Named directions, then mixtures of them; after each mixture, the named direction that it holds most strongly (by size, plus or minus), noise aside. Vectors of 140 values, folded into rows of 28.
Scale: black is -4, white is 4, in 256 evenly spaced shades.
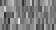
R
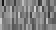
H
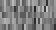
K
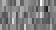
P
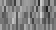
P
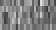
P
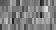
P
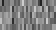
H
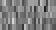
K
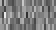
R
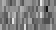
P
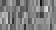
P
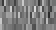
H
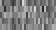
K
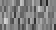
K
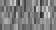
P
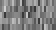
K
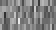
R
